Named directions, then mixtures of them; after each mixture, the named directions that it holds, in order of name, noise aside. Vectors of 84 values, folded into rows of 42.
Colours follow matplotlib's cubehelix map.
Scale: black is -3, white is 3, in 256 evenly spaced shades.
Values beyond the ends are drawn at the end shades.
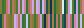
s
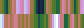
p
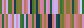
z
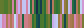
p, s, z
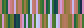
z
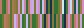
s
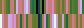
p, s, z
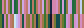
s, z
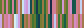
p, s, z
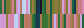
p, s, z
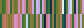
s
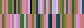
z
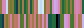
p, z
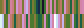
p, s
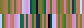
p, z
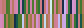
s, z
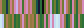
p, s, z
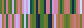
p, z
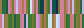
p, z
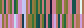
p, s, z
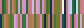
s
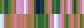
p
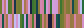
z
